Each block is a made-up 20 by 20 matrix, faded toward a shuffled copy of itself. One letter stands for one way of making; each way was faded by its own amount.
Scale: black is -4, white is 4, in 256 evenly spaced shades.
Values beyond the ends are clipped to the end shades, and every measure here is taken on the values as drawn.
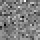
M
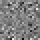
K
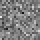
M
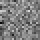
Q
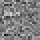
Q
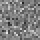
M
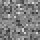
Q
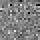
K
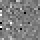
K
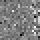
K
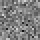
M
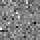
M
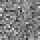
M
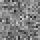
M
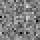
Q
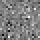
K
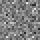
M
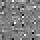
K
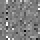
K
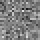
Q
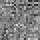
Q
